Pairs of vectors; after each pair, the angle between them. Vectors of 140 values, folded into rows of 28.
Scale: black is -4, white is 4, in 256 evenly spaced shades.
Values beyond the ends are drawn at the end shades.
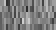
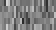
nearly opposite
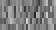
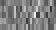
nearly opposite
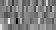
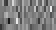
nearly opposite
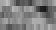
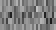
orthogonal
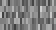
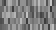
partly opposed
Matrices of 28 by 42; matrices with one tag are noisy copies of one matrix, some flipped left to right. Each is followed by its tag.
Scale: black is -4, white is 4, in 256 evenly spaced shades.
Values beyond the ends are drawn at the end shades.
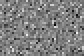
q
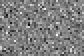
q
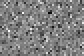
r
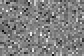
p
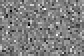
q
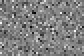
r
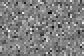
r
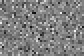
r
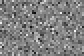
r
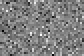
p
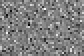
q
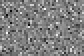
q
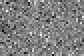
p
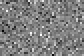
p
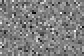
r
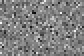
r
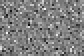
q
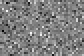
p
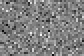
p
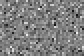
q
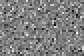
q
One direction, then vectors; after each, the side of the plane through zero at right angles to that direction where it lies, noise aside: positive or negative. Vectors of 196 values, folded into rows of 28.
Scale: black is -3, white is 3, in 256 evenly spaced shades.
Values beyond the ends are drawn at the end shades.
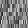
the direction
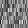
positive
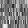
positive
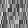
negative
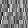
positive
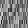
negative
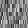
positive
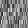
positive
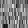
negative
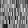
negative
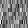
negative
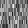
negative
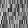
negative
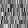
negative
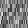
negative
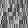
negative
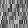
negative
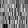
negative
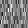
positive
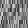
negative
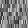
positive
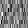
negative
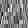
positive
